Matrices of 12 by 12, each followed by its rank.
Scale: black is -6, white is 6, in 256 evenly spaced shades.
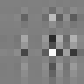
one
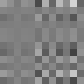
one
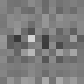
two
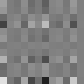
one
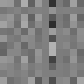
two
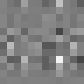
two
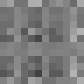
two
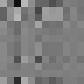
two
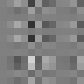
one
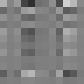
one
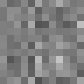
two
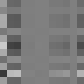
one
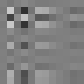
one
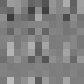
two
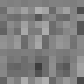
two
